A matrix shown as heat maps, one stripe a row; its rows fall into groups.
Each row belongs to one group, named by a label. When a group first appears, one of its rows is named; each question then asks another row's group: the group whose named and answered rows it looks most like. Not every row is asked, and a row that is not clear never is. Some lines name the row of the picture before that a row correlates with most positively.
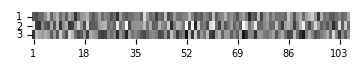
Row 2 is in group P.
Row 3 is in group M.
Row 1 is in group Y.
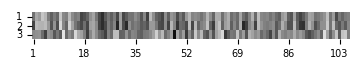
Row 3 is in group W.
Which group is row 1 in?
M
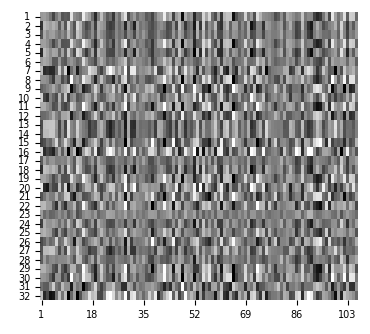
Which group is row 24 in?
M
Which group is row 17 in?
M
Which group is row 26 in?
Y
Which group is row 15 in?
Y
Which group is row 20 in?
P
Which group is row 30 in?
W
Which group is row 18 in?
M
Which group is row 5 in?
M
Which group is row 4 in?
W
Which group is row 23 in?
P
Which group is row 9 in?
Y
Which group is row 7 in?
P
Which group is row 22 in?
W
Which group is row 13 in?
M
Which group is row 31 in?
Y
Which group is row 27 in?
M
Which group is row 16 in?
P
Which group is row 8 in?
W
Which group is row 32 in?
P
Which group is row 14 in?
M
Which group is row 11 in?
W
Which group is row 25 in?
W
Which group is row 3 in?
M
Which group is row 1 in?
W
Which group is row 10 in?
P
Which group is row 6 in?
W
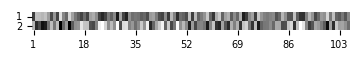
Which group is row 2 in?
P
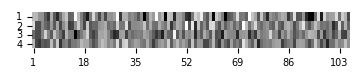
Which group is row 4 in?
P
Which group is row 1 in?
W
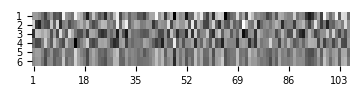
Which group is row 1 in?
W
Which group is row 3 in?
M
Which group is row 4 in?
Y
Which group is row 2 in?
P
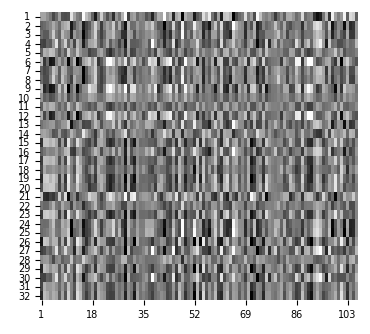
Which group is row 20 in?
M
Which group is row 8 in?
Y
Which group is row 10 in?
P
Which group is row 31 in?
M
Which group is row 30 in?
Y
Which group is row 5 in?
M
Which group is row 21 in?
P
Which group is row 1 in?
W
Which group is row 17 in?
M
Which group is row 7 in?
Y
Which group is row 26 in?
M
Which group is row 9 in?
P
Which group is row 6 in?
P
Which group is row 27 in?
Y
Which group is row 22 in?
Y
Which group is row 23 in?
M
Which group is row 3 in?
Y
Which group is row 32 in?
M
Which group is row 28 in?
W
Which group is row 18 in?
M
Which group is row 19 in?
M
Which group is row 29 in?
M
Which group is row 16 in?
Y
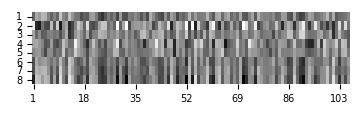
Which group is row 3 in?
P
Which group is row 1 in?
M
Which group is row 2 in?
P
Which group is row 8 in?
M
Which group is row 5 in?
W
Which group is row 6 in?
M
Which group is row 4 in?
W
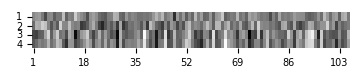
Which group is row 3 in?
Y
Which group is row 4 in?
Y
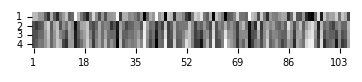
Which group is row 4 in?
Y
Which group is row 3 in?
Y
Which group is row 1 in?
W
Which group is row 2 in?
Y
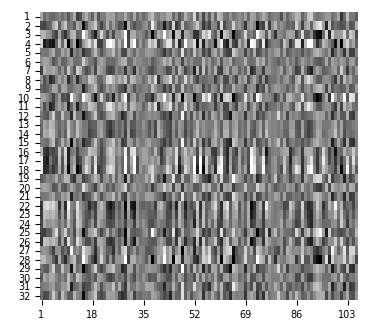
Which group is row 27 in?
W
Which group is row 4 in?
P
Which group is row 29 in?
Y
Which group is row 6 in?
W
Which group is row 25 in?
Y
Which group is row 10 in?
W
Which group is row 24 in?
M
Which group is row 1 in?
P
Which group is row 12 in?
Y
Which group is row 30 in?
M
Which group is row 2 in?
Y
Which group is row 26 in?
M
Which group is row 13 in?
M
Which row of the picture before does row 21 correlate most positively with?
4
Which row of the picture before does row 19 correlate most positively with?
4
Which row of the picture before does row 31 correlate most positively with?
4
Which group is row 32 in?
Y
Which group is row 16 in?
P
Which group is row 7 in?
M
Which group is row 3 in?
W
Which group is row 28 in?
W
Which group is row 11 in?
P
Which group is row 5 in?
Y
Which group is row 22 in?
M
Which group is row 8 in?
P
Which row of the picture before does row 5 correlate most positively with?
4
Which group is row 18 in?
P
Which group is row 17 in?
P
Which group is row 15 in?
Y
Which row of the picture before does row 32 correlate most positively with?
2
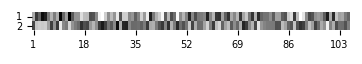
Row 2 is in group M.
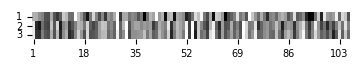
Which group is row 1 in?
W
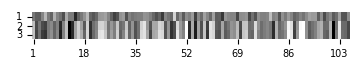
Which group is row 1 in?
Y
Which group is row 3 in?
P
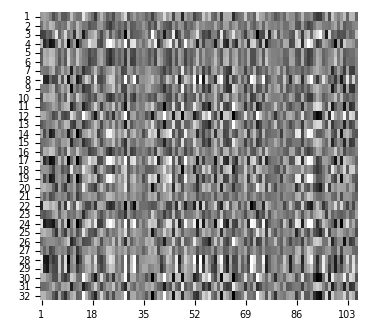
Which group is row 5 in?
M
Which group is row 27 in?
P
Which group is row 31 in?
Y
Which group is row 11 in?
Y
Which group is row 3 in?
Y
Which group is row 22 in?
M
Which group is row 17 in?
P
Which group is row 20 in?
W
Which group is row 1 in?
W
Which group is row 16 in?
M
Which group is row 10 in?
M
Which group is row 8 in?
P
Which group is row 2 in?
M
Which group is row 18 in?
W
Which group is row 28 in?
P
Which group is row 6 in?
M
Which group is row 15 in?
Y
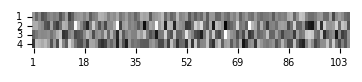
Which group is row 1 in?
P
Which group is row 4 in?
M
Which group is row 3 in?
Y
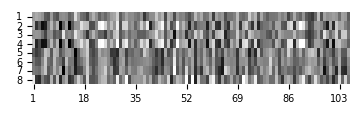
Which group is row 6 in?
Y
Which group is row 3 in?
W
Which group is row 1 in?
W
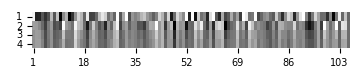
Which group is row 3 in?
W
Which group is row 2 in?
W
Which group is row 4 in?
W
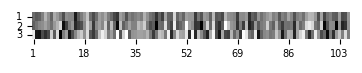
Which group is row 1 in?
Y
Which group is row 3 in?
P
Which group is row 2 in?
Y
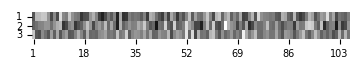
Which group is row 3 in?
P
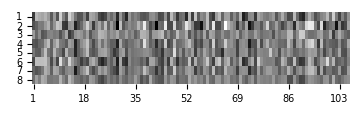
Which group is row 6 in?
M
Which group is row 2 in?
Y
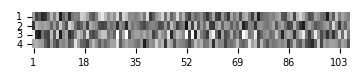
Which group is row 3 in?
P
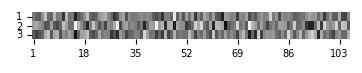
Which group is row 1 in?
Y
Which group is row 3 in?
Y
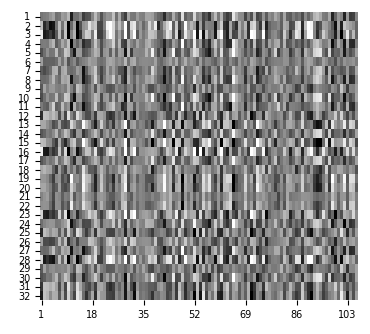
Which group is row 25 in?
M
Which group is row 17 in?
Y
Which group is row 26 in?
P
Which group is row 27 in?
Y
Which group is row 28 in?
P
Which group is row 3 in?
P
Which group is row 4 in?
Y
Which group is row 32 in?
M
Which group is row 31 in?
M
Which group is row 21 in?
W
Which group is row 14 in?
Y
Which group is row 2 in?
P
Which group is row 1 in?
Y
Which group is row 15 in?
W
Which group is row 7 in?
Y
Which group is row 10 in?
Y
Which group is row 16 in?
P
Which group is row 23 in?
P
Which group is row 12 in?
M
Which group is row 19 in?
W
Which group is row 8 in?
Y
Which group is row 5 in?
Y
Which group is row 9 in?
M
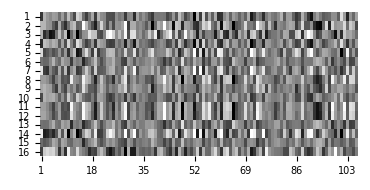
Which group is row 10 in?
M
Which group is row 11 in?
W
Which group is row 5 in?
P
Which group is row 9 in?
W
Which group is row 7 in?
P
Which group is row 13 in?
Y
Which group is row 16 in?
M
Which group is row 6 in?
Y
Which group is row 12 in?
W
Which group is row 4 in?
M
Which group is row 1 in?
M
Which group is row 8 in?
W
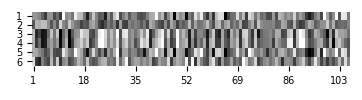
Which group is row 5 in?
W
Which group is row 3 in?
P
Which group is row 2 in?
M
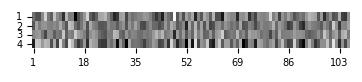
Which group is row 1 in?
Y
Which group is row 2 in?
M
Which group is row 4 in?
M
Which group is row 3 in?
W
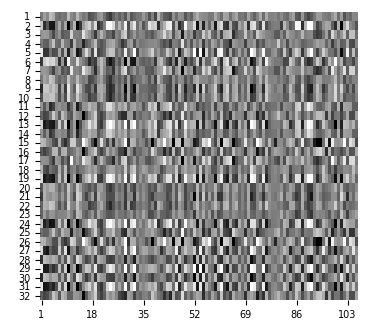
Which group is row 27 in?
P
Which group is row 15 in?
W
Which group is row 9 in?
M
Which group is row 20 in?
M
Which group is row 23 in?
M
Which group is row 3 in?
W
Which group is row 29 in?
P
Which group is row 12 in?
Y
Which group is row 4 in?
Y
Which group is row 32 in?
Y
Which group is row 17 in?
W
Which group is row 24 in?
P
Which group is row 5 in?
P
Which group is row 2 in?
P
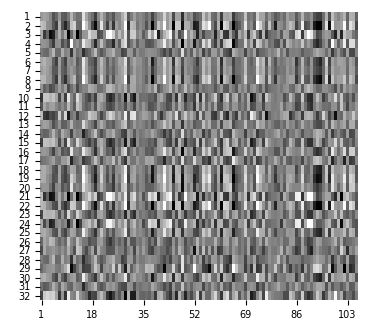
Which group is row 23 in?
M
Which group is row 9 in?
P
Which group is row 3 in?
P
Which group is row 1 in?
W
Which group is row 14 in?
Y
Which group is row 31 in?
Y
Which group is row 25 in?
W
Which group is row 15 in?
M
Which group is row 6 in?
W
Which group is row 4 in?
W
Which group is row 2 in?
W
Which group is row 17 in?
Y
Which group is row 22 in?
W
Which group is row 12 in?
P
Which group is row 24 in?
P
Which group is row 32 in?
M
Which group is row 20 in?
W
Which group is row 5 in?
Y
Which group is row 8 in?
W
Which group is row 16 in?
W
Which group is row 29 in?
Y
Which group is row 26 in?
M
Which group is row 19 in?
W
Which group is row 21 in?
P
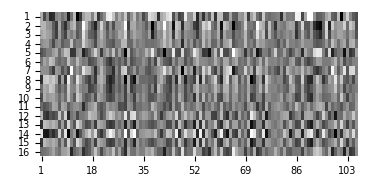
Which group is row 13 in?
M
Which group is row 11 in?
Y
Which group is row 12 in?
P
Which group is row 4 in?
W
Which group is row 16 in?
Y
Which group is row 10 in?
M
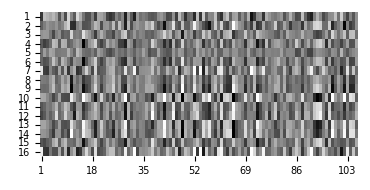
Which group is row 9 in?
Y
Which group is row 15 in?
Y
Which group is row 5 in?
M
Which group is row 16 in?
P
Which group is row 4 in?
Y
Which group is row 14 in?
W
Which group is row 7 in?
P
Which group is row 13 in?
W
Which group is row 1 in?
M
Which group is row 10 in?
W
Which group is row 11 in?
Y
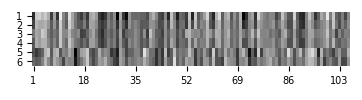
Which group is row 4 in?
M
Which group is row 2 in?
M
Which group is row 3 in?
M
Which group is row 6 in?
Y
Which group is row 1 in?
M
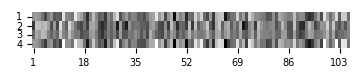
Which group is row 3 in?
M
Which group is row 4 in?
W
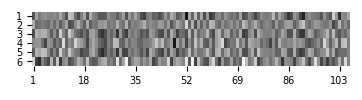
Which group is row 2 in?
P
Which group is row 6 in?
P
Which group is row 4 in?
W
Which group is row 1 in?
M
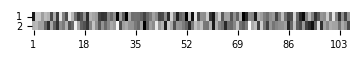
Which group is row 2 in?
W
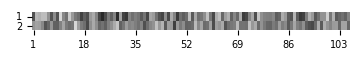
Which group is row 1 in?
M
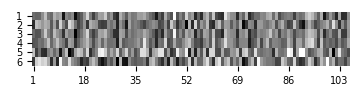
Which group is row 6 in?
M
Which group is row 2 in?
M
